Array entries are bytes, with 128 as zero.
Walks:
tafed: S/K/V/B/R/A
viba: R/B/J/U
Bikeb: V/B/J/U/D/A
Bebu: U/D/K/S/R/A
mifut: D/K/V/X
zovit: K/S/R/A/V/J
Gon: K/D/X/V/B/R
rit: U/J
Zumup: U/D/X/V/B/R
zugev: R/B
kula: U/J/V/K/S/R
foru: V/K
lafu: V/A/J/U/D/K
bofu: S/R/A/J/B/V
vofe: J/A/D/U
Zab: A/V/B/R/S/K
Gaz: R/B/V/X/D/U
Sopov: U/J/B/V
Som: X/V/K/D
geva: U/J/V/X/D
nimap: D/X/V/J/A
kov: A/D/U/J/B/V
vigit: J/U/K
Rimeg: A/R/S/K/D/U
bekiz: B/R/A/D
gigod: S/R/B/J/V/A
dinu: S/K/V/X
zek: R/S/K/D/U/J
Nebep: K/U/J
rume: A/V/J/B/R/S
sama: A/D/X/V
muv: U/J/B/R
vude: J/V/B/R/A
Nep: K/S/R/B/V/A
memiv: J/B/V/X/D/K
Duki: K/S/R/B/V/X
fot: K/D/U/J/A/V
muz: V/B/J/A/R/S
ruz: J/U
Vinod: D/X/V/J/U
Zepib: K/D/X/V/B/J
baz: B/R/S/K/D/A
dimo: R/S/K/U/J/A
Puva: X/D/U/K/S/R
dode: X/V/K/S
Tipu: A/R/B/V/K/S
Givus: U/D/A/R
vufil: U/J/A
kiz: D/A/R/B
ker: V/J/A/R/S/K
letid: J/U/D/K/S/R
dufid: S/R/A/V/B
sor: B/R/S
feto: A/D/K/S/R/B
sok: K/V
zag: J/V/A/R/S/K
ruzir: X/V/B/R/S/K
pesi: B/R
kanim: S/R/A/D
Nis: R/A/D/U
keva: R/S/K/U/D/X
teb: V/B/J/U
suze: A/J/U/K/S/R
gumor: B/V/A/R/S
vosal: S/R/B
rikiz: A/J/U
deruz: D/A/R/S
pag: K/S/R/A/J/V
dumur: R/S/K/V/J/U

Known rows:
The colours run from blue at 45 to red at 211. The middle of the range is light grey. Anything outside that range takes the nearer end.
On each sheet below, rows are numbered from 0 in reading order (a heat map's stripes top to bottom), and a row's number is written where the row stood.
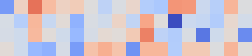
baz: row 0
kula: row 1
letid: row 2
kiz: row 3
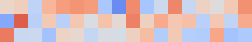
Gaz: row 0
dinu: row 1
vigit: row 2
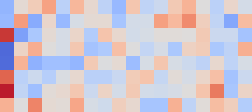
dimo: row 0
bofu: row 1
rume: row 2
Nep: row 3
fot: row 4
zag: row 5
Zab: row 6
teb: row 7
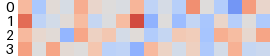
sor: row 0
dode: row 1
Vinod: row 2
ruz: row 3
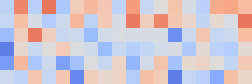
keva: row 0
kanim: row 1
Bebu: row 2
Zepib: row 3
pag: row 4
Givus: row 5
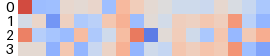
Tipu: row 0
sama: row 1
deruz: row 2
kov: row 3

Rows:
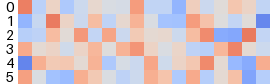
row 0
ker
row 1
Bikeb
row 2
pesi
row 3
Som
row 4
tafed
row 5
memiv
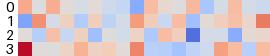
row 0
vofe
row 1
Duki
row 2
muv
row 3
ruzir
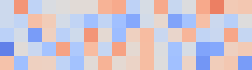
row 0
mifut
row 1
rit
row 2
zugev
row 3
Gon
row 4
suze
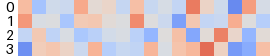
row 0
gumor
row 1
foru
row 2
Sopov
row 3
gigod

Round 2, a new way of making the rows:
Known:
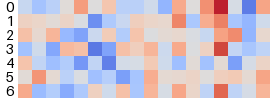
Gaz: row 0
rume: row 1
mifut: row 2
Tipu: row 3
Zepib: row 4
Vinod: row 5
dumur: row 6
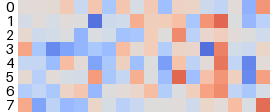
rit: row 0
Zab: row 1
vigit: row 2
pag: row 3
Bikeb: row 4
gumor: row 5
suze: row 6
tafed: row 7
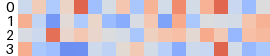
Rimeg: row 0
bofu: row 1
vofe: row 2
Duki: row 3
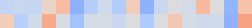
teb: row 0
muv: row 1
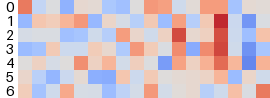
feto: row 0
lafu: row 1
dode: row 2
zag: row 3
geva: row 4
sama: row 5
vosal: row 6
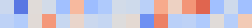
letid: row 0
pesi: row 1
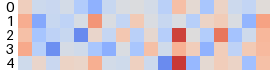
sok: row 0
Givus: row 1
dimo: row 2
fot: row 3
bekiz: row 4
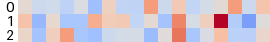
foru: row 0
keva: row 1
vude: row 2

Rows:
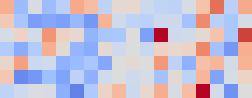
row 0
dinu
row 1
Nep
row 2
sor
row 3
viba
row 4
nimap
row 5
Gon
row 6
ruzir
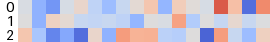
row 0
muz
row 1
ruz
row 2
zovit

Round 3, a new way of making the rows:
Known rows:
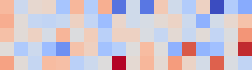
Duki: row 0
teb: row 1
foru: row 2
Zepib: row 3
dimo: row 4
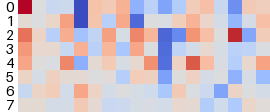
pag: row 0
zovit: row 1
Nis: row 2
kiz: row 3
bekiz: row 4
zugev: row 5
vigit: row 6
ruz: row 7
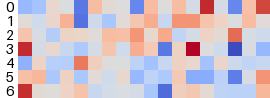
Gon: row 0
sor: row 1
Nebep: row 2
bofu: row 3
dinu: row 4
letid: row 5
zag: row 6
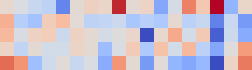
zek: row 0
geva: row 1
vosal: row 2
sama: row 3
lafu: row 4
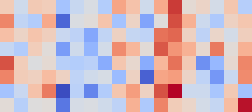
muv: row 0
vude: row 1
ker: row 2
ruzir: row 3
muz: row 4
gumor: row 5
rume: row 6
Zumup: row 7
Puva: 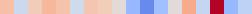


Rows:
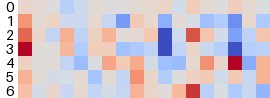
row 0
rit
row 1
viba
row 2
kanim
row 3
gigod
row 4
Rimeg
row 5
deruz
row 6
Sopov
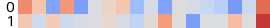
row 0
Bebu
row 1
dode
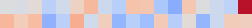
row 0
Som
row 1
suze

